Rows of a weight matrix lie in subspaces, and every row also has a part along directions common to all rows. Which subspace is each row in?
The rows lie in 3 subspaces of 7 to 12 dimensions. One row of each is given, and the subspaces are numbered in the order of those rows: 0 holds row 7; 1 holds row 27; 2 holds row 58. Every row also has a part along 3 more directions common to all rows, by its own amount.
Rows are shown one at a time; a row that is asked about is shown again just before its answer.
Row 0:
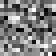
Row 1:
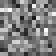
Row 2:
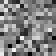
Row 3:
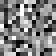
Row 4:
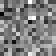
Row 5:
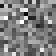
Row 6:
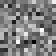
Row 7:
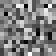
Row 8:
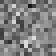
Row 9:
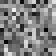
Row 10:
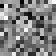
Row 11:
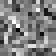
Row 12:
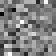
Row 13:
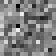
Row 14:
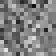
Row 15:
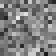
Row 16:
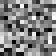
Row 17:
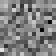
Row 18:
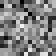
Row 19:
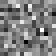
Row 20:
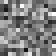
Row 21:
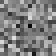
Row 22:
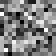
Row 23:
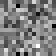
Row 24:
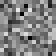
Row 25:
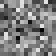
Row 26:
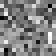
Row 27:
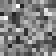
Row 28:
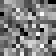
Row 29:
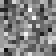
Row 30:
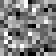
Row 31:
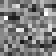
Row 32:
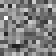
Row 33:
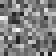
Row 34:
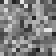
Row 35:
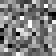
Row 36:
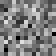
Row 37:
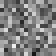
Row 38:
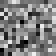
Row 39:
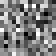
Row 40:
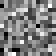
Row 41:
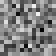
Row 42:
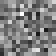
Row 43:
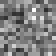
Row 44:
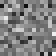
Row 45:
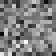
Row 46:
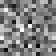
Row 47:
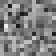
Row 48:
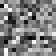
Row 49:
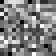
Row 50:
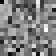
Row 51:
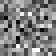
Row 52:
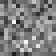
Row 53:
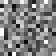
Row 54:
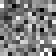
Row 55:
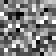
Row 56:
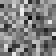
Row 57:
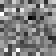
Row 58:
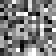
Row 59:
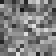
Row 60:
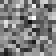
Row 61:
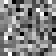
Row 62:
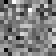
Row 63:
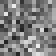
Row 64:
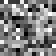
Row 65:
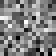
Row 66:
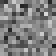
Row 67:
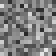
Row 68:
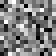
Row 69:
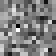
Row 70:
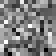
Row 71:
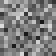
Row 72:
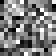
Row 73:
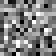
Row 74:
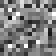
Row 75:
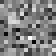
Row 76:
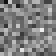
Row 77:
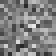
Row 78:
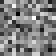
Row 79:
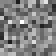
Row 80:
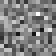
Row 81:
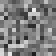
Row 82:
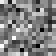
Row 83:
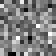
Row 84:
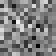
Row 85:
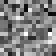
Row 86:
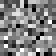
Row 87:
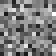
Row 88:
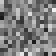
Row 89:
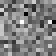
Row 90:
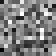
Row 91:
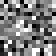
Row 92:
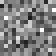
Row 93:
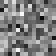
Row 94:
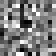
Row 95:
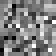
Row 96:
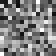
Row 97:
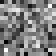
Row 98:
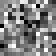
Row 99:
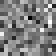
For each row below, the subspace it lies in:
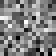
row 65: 1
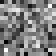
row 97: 0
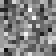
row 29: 1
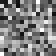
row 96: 0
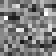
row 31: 1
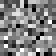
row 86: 2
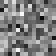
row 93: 2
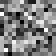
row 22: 2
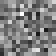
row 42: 1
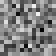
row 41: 0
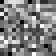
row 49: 2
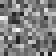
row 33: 1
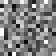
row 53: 0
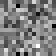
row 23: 0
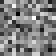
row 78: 2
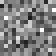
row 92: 2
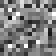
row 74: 0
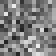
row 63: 0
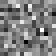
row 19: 0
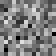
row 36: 1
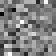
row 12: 2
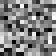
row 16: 0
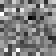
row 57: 2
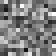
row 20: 1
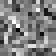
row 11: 1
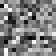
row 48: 1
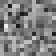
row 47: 2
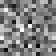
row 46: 0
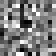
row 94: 0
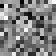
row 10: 2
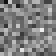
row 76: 0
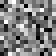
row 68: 1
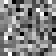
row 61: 1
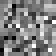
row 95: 2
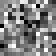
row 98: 0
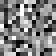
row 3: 0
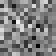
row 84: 0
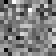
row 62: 1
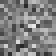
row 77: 2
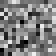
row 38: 2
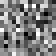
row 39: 0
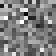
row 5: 2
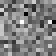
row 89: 2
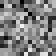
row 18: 2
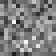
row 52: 0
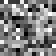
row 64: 1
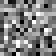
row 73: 0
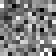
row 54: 1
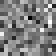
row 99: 0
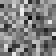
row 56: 2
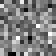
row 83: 1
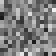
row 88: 2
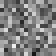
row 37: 2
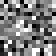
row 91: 0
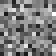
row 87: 0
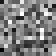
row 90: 1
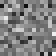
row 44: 1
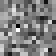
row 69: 2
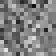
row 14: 0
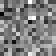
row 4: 2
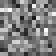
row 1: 0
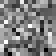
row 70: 0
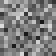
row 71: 2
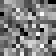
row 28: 2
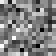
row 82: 0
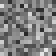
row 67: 1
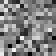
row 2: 1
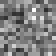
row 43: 2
